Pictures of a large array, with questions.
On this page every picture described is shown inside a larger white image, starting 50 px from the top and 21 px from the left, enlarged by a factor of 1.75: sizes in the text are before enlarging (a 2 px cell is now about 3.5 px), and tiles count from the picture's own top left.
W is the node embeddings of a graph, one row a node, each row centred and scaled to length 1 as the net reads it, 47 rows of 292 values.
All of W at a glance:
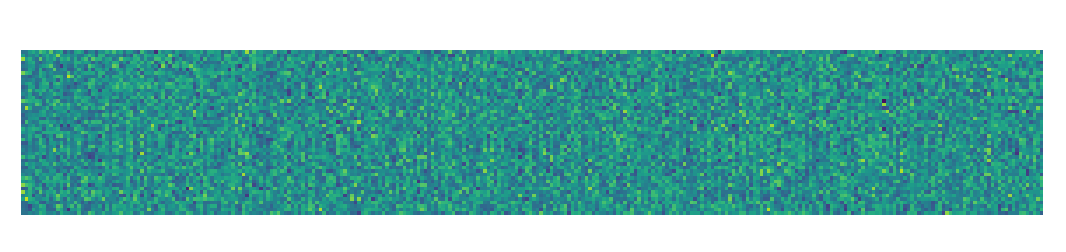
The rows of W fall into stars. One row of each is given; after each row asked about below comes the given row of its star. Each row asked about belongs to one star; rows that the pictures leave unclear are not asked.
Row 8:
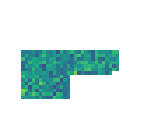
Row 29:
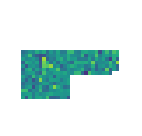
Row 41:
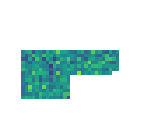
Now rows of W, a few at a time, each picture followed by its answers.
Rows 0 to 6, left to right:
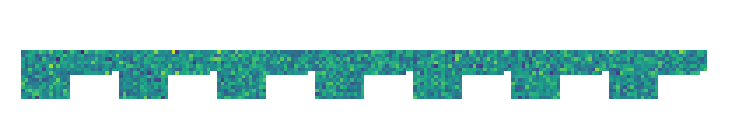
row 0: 29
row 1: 41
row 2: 41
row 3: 8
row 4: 8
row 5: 29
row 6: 41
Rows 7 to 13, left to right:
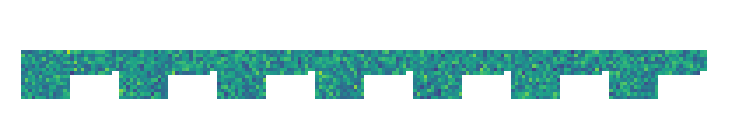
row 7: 29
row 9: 41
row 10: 8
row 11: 29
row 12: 29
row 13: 8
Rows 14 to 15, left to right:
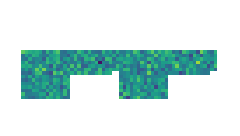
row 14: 41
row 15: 29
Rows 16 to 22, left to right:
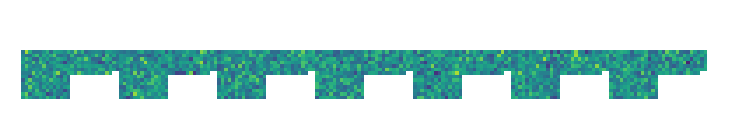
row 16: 41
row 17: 29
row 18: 29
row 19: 8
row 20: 41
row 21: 8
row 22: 8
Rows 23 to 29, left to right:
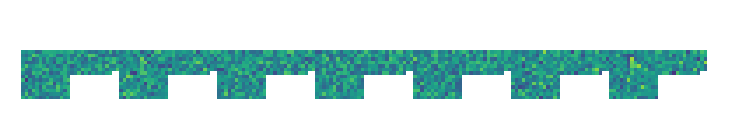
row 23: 41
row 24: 29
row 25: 29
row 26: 29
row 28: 29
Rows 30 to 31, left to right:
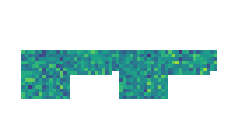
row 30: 8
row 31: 29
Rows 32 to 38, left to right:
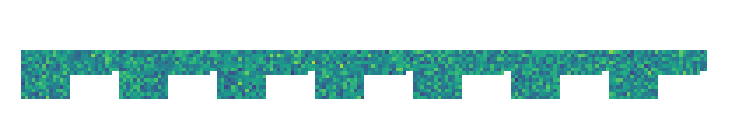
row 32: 41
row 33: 8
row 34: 29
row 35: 29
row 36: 41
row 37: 41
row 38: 41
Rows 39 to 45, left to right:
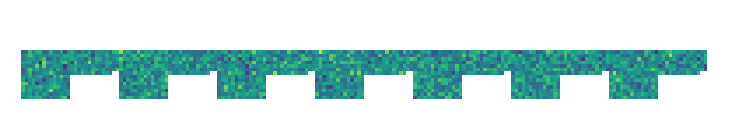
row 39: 29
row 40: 41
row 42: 41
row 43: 8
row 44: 29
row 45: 8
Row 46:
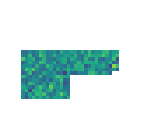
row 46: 29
